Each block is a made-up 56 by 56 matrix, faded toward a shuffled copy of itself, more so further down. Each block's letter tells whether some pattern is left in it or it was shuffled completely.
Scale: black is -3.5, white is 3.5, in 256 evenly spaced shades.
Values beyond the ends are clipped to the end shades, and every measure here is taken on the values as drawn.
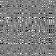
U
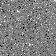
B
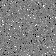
B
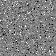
B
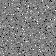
B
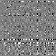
U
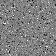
B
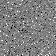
B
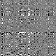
U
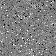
B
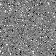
B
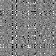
U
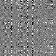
U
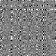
U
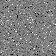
B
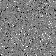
B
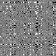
U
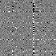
U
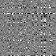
U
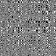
U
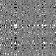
U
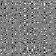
U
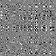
U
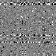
U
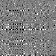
U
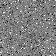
B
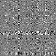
U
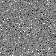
B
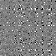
U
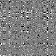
U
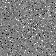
B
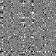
U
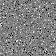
B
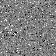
B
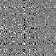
U
